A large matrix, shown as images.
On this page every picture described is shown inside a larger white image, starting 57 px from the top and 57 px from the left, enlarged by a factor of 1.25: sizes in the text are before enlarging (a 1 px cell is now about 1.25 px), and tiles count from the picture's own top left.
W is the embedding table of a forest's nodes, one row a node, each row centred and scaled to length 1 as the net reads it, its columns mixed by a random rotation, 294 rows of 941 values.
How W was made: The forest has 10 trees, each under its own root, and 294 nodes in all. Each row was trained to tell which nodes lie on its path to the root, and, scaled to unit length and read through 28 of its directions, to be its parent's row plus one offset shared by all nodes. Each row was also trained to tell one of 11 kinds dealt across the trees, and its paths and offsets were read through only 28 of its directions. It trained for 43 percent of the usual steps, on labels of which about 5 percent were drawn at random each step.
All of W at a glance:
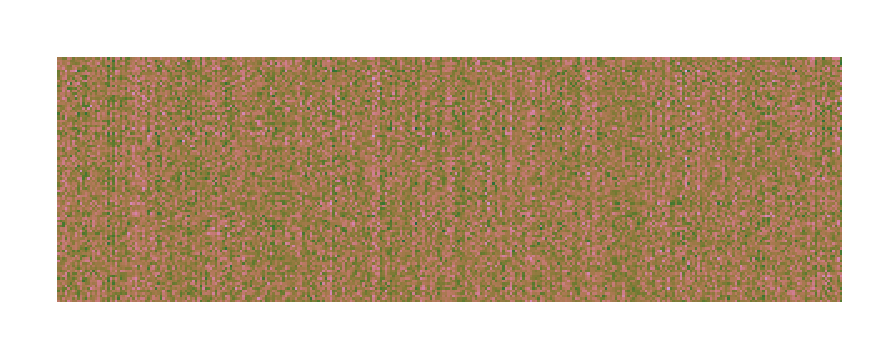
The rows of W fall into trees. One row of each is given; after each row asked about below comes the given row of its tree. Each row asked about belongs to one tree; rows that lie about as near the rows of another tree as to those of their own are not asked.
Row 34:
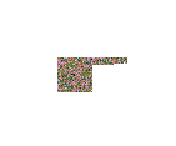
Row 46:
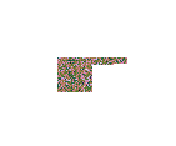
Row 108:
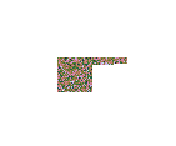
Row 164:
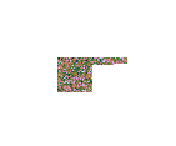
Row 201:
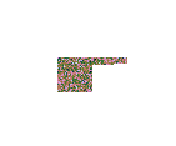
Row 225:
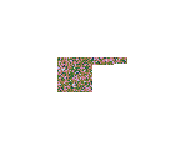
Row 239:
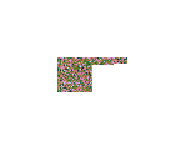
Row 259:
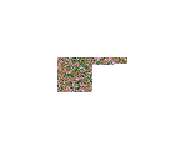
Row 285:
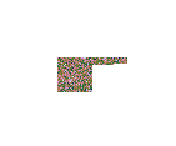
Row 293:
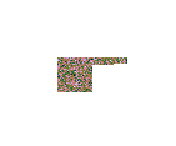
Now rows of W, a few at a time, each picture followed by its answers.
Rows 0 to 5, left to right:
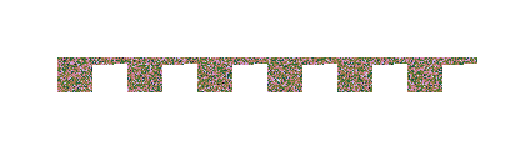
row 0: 201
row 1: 259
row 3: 108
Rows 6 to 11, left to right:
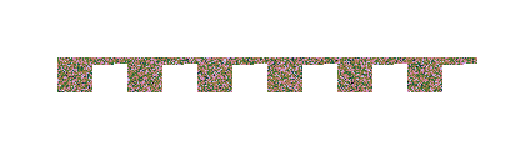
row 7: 293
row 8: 285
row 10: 46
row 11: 259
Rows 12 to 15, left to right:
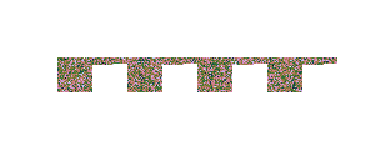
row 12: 164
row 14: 293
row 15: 46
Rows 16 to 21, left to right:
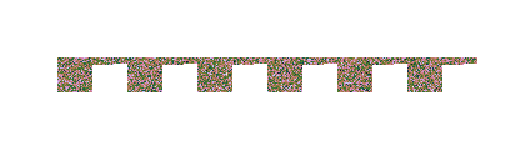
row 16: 164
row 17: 46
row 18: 259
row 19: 108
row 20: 164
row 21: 239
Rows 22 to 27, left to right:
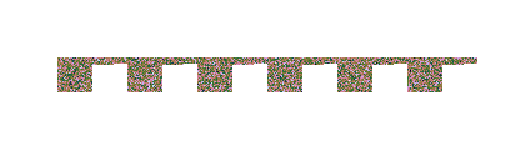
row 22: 259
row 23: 164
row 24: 201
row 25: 34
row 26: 46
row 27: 201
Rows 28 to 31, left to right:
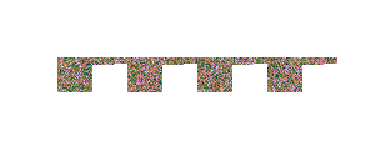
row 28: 108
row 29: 293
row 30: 259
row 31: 239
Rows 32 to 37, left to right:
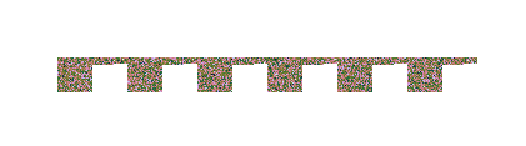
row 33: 164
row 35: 108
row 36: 225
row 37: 225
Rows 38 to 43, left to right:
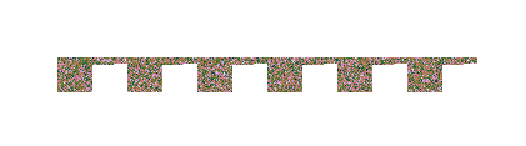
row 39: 164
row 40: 293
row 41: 164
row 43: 225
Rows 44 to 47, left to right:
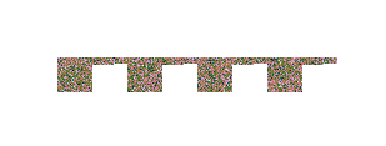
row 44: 34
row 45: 164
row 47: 239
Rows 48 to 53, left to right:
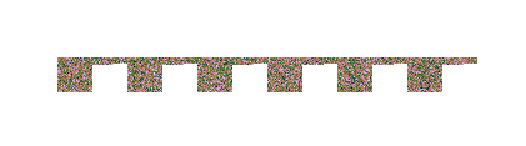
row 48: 293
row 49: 293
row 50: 164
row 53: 259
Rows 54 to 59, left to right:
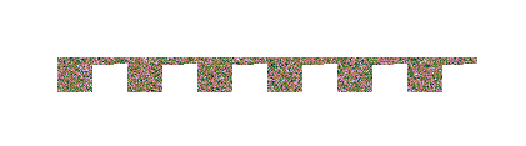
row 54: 46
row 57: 293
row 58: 108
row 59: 108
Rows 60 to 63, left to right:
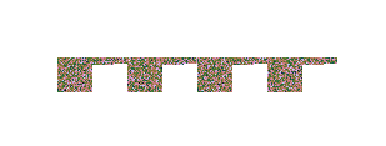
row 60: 164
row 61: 201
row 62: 164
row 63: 259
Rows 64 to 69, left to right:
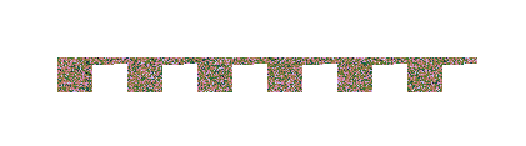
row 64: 164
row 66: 259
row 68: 164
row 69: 108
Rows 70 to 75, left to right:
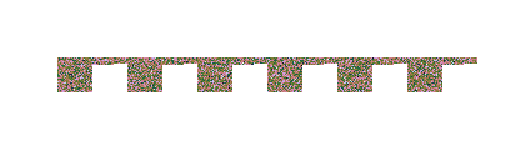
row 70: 46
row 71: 46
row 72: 46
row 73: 108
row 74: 164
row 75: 259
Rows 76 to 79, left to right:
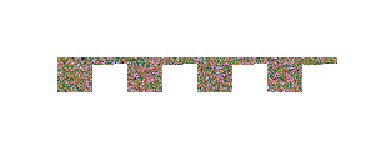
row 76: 34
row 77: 46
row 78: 259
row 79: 34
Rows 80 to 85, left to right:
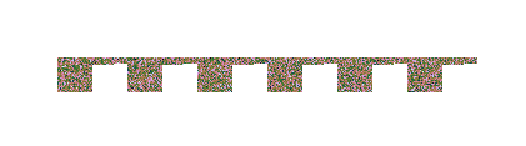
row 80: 201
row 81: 164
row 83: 34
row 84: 34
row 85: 225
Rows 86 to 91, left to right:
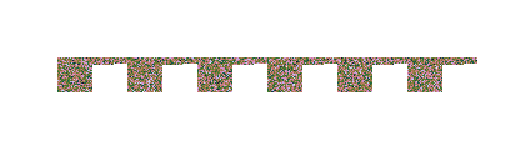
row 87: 164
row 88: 201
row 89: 164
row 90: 108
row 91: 285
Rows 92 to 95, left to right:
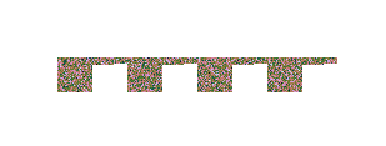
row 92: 108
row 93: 46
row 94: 46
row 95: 108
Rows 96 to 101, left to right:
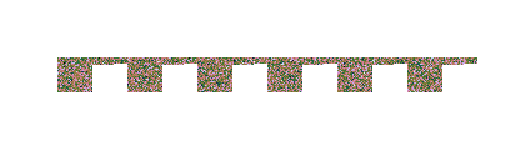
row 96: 225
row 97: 259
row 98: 201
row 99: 259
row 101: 259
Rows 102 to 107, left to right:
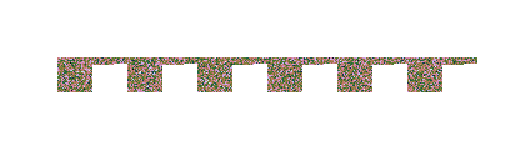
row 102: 293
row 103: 259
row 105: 259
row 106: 46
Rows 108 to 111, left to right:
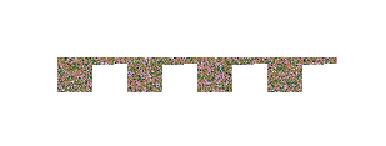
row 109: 34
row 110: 164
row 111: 201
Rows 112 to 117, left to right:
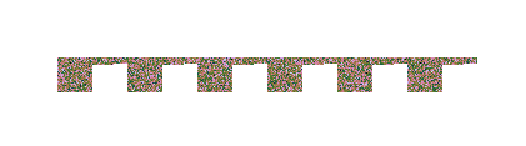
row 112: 225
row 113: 108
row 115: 259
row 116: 164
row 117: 293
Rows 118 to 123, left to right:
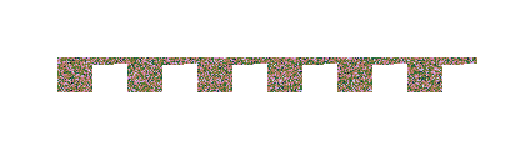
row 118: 46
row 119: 108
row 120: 164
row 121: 285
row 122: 293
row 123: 293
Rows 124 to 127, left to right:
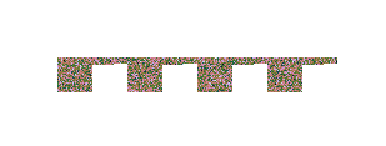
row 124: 259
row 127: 293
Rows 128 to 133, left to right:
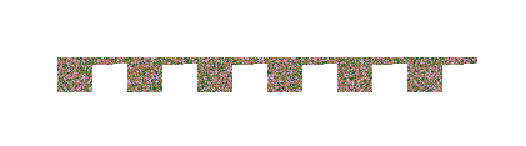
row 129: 164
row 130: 164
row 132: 293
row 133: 108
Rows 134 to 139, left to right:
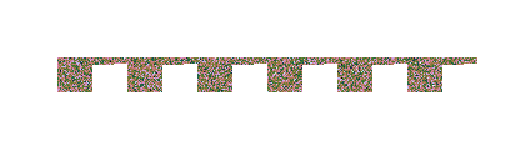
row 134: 201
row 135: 164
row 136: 46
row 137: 108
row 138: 293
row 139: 201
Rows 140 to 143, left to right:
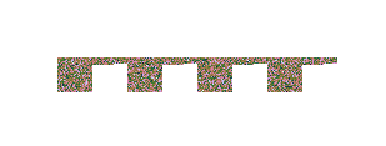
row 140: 34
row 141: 46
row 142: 46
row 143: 225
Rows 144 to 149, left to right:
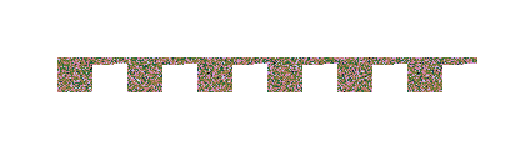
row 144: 201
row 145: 108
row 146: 239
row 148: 293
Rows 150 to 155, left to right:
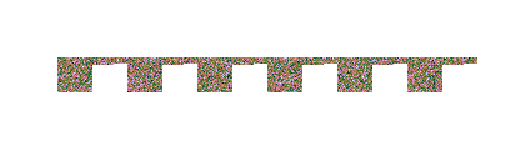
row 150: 108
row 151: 239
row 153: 164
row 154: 46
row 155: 259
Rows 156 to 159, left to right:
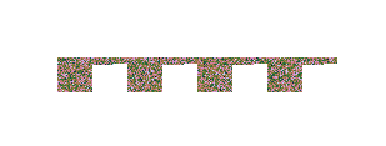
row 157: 293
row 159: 293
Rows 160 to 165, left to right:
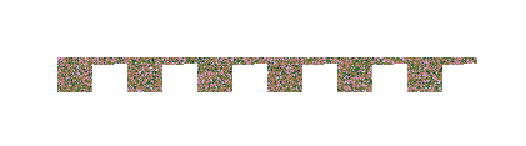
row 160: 46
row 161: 259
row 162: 201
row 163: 259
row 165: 201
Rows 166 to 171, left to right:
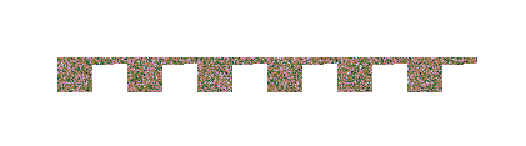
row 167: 225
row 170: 259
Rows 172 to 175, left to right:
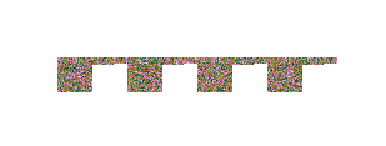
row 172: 201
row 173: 201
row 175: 108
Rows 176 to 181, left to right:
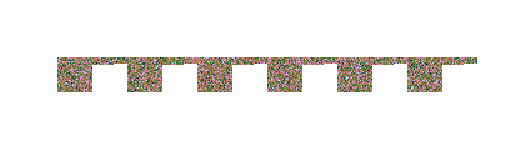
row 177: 285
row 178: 225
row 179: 259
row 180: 259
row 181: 293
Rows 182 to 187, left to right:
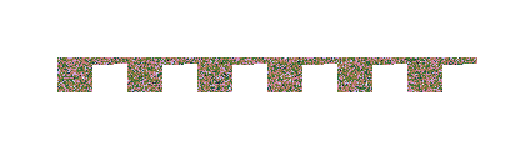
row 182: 46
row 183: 46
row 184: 201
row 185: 164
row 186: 34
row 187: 46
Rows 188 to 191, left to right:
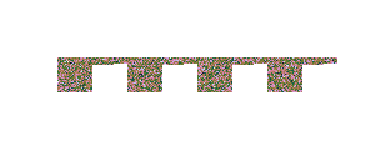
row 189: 46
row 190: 225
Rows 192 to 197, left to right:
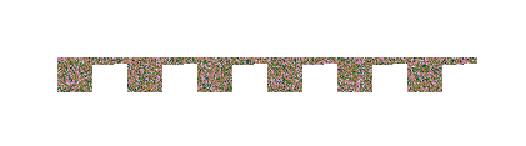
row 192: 293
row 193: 259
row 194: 285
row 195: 201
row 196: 164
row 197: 201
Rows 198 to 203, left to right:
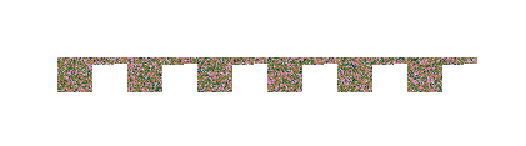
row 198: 259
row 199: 46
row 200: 201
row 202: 201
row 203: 108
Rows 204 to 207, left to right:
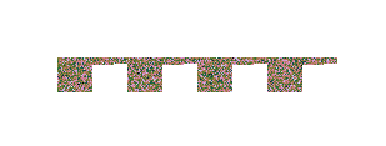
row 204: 239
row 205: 239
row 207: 108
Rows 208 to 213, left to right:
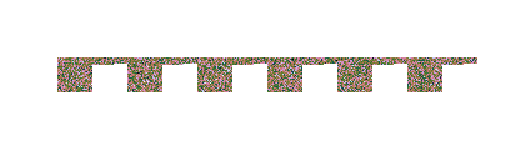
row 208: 46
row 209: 293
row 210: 164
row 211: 46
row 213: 46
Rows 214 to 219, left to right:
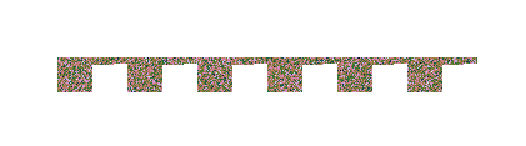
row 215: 108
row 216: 259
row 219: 293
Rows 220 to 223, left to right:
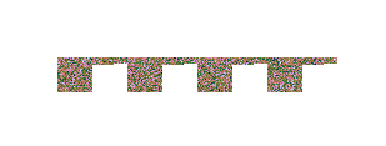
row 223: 201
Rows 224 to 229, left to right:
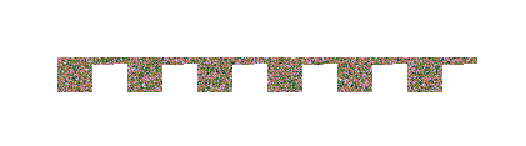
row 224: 259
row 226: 201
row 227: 46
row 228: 164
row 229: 225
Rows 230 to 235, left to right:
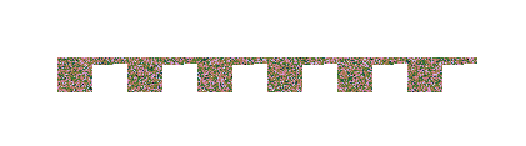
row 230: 46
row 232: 108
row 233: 108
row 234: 46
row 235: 293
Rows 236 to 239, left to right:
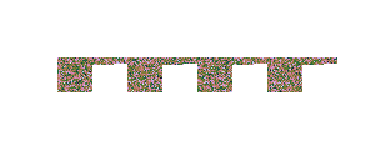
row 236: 201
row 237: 46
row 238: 164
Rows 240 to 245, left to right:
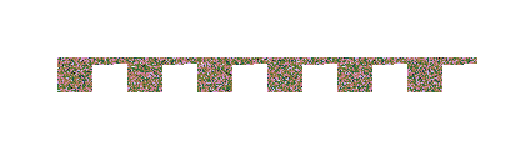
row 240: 259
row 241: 201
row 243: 259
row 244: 201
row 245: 293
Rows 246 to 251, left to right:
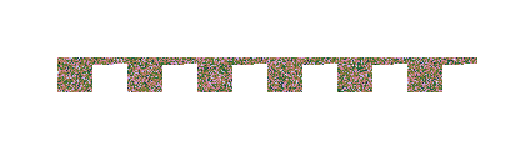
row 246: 259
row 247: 108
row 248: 164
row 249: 34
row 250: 164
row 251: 34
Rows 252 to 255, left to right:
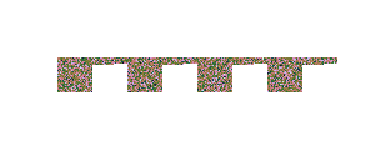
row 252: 34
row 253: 225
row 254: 164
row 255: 108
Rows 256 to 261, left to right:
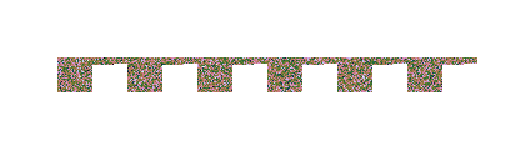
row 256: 34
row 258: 201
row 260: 164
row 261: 259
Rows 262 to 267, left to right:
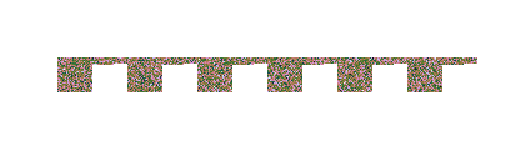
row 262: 293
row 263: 46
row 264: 34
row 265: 108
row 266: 108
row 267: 239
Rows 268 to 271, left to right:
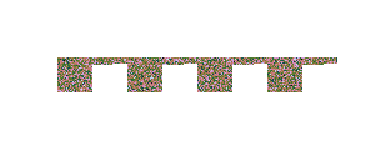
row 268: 259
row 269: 46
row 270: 259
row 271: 46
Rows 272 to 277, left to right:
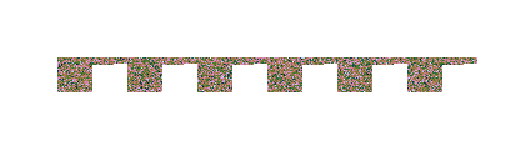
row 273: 259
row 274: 46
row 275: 34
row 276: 108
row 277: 108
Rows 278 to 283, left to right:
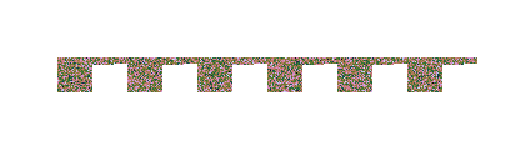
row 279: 164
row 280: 259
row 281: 164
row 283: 46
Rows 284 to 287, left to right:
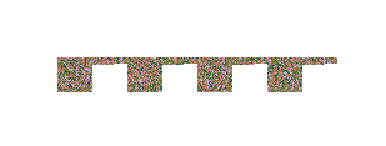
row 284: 293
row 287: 201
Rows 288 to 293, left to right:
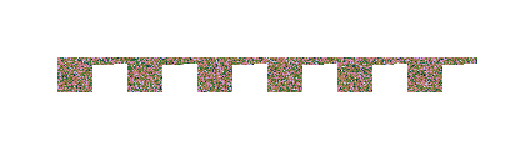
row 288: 34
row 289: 285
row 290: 201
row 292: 201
